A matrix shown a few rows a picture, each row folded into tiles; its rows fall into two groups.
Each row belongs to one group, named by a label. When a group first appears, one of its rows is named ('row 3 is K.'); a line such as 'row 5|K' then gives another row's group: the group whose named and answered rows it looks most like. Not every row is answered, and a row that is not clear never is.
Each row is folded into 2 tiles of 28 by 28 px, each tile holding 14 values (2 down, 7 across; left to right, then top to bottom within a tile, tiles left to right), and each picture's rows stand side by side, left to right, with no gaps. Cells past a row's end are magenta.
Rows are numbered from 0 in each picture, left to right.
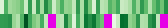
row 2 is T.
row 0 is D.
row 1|T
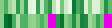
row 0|D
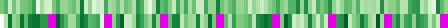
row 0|T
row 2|D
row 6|D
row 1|D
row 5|D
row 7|D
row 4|T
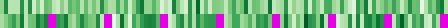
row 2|T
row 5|D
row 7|D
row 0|T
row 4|T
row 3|T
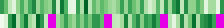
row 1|T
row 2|T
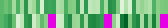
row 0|D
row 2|T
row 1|T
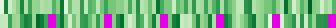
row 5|T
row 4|D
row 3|D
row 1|D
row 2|D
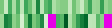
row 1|D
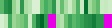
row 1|T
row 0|T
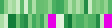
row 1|T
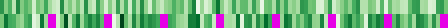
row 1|T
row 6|T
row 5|D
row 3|D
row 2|T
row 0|D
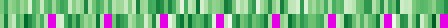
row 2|D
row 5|T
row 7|T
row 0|D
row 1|T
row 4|T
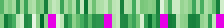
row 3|D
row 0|D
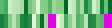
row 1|T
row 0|D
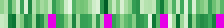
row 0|T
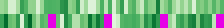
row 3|T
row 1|T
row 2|T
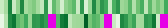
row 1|D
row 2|T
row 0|T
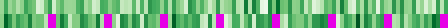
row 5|T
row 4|T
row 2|T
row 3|D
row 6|T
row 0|D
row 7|T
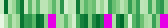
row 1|T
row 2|D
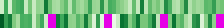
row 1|D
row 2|T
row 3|D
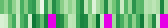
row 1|D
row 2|D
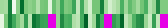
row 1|D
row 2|D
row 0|T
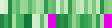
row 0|D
